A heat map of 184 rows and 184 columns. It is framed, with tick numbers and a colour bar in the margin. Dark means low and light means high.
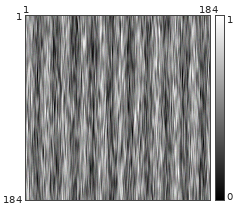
Streaks run downward. No overall slope runs across the table. Overall the values sit about 50% of the way up the scale. Upright stripes repeat 10 times across the table.
